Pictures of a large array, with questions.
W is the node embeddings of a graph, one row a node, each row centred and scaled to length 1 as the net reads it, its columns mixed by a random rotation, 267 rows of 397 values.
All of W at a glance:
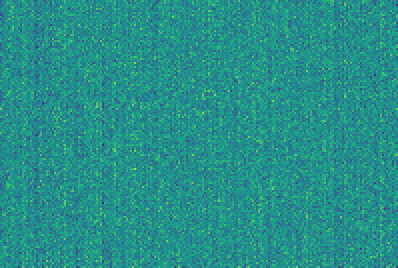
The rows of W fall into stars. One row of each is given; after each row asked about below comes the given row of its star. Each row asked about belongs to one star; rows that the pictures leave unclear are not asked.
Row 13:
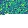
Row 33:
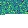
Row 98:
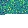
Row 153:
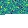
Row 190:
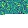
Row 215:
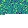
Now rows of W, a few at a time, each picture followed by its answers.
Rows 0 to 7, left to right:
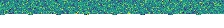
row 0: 13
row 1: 153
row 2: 153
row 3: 33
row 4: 13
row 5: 153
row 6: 98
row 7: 33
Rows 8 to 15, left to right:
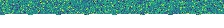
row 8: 98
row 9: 215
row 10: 153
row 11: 33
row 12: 215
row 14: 153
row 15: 33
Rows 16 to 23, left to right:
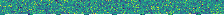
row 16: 215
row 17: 98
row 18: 153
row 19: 33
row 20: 98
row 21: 153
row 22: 190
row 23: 13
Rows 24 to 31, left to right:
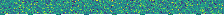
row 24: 13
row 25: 13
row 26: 153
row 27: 98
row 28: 215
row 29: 215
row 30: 33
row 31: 13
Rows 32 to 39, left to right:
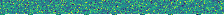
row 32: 215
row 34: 13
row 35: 190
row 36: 33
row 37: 215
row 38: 33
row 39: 153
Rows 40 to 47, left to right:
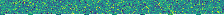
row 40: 215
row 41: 190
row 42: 33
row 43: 153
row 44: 153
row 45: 33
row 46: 13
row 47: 13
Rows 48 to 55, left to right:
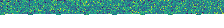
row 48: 13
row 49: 98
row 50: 98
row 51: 190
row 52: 153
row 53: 190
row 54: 190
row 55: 153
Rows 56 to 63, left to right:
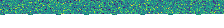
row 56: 13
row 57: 215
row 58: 215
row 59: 190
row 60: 33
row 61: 153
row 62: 13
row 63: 13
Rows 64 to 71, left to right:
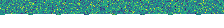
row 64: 98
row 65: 190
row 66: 13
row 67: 98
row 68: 153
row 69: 153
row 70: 215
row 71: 98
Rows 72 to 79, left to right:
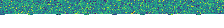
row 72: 153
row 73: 215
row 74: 153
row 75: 13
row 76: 153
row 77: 215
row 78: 33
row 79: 98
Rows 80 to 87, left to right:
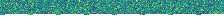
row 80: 215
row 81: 190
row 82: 13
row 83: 13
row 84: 33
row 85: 215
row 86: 190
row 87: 153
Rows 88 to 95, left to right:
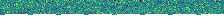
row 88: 98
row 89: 215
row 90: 153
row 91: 153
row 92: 33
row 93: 13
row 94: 33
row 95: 13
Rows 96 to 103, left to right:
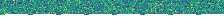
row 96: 13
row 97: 153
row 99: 33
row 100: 33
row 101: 215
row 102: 13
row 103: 215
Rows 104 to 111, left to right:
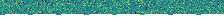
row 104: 215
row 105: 215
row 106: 215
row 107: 215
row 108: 190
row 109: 190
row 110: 215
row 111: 153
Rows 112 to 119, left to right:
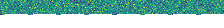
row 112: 33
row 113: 33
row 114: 215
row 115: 33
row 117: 215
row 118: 33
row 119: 33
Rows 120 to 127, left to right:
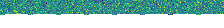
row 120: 13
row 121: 33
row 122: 190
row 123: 215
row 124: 215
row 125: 33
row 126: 33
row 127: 190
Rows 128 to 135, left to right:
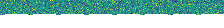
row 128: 33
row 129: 153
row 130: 215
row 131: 215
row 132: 190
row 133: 215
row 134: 215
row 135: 13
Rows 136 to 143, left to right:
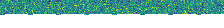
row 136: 153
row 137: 13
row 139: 215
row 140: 13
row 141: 153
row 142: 13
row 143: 190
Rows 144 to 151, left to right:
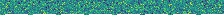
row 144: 13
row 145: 215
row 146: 13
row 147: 190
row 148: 13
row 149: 153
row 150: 13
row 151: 13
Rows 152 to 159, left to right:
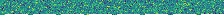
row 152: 190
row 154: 190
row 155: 190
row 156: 33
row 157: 215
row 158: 98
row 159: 190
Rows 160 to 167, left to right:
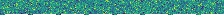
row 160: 98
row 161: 153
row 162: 13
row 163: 153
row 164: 153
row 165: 98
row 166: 33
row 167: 190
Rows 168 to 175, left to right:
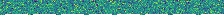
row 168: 13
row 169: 13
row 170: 33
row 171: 215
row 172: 215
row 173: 190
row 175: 13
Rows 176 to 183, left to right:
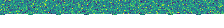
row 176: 13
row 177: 190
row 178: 13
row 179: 33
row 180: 98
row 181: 13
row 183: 153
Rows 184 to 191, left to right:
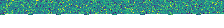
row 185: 153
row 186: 33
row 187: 33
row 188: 13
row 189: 33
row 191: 153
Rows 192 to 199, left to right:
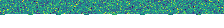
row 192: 215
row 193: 13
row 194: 215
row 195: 153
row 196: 190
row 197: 215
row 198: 215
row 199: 98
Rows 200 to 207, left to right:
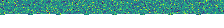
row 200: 13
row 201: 13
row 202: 215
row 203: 215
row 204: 190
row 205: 13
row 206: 13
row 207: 33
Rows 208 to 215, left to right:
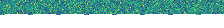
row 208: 98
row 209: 98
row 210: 153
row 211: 33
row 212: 153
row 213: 190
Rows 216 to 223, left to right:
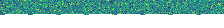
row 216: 33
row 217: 98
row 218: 215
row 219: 13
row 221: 98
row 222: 190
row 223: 13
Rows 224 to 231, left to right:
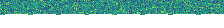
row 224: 13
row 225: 98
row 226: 33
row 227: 190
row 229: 153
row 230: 33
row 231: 13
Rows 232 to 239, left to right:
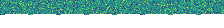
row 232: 153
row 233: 13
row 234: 153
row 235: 98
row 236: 98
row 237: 33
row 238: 13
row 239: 215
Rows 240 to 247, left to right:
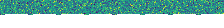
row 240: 215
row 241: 98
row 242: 98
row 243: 215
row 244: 33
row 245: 190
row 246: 190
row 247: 153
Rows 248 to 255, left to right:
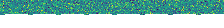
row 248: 13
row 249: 215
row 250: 215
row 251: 190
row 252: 215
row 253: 215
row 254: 153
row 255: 215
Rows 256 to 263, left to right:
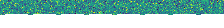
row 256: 98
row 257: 98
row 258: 190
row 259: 13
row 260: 215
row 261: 215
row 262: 13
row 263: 153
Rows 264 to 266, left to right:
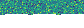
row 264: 13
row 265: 33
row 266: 215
